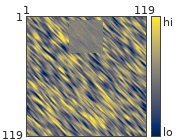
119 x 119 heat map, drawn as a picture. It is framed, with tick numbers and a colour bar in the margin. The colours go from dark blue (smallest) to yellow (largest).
No overall slope runs across the table. The top middle is the smoothest part. An odd patch, calmer than its surroundings, sits in the top middle. Overall the values sit about 50% of the way up the scale.
